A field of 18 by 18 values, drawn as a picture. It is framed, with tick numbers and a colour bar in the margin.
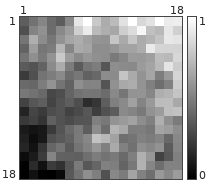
The field climbs toward the top right. The halves do not mirror each other. The values follow a bell shape. No regular stripes run through it. The ninth with the highest average is the top right. The ninth with the lowest average is the bottom left.
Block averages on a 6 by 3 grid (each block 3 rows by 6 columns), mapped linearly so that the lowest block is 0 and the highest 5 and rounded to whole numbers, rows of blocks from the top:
2 4 5 / 3 3 4 / 2 2 3 / 1 2 3 / 0 3 2 / 0 2 3
